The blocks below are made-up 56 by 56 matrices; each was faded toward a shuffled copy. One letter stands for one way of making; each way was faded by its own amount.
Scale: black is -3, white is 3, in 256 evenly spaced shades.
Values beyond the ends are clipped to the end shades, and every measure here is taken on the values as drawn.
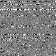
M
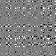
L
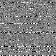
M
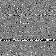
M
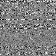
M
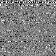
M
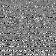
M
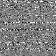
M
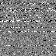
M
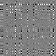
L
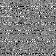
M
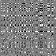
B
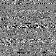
M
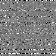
M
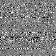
M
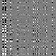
L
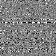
M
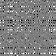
B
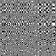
B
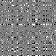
B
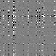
L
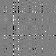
L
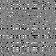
B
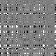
L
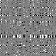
B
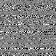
M
